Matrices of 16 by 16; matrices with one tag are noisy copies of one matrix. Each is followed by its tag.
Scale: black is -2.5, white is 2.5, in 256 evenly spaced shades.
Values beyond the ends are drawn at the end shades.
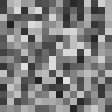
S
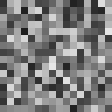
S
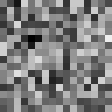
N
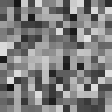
N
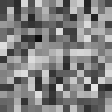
N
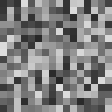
N
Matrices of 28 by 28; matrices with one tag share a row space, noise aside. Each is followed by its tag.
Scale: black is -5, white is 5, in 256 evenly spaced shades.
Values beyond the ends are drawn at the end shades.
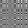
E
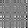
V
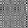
V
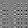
E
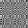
V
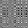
E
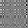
V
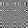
V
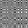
E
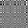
V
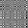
V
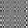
V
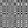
E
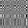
V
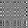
V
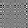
V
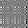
V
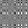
E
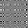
V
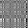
V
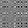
E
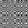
E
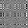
V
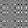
E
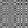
E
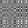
E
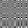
E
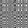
E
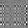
V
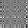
V
